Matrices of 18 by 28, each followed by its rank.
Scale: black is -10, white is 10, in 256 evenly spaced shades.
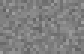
full rank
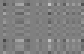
one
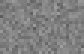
full rank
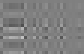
one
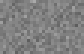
full rank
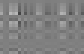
one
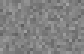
full rank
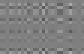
one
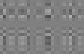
one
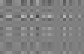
one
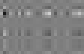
one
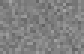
full rank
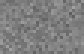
full rank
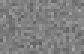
full rank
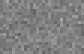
full rank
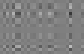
one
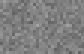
full rank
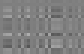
one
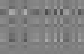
one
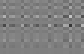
one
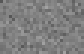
full rank
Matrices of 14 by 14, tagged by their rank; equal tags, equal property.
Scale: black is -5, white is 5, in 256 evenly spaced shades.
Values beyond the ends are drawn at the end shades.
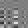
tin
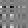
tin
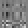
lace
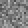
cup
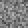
cup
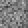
cup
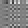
tin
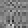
lace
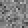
cup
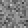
cup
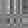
tin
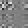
lace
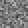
cup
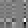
tin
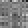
lace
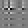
tin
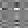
tin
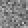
cup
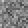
cup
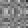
lace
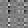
tin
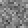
cup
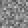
cup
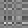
tin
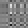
tin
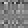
lace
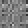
lace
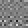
lace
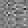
lace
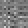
lace
